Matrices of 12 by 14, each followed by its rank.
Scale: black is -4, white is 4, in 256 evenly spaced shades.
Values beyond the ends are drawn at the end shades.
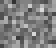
full rank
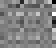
two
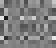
two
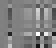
one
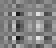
one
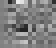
two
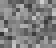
full rank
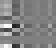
one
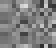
two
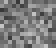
full rank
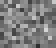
full rank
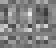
two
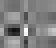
one
